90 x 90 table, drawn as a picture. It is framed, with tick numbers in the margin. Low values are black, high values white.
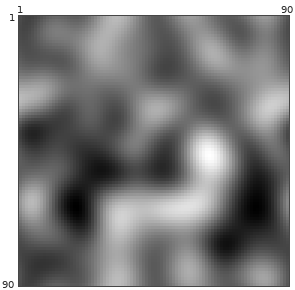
No single row or column stands out from its neighbours. The histogram is bell-shaped. The field is smooth, with broad soft blobs.
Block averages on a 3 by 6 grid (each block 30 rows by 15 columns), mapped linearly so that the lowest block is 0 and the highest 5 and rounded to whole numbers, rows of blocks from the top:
333234
102342
215511
